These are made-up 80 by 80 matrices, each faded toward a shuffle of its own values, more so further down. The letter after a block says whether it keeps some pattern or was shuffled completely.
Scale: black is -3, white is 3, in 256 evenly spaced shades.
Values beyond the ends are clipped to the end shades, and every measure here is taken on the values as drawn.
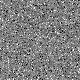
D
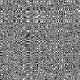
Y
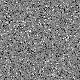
D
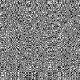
Y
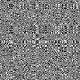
Y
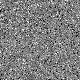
D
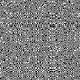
Y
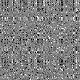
Y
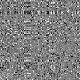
Y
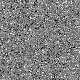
D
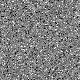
D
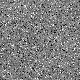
D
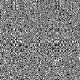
Y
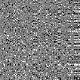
Y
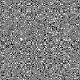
Y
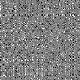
Y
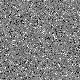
D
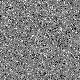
D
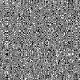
Y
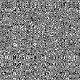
Y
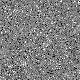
D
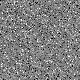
D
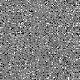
Y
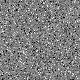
D
